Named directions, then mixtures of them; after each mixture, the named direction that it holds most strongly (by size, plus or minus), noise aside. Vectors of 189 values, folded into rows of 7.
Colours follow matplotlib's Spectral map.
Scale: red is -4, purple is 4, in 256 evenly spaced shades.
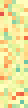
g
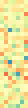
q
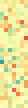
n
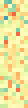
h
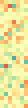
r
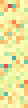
r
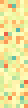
r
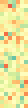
r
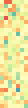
h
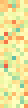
r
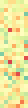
q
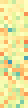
q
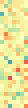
g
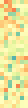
h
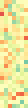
g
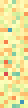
q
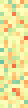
n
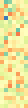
h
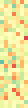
n
